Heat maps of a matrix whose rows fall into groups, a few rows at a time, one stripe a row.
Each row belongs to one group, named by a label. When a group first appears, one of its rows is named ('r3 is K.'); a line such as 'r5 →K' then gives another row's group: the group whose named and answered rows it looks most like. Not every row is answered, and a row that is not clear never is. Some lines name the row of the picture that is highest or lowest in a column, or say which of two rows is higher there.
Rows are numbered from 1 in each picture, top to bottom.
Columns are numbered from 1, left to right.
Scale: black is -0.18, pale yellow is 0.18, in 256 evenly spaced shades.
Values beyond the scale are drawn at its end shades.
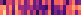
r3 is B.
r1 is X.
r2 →B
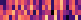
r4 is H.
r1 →X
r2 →X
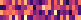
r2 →X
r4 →B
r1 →H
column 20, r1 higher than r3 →Yes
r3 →H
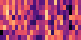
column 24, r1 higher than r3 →Yes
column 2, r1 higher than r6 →No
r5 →H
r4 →X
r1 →H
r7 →X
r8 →X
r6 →H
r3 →H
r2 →H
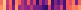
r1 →B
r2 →B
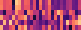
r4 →H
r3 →X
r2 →B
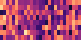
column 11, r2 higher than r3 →No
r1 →B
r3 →X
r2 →H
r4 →B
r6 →X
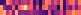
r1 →X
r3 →B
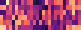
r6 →B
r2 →B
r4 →H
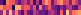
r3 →B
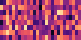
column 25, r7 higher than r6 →Yes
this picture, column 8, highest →2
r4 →H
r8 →X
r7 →H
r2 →H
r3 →X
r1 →X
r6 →B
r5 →X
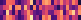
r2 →B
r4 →X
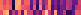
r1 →B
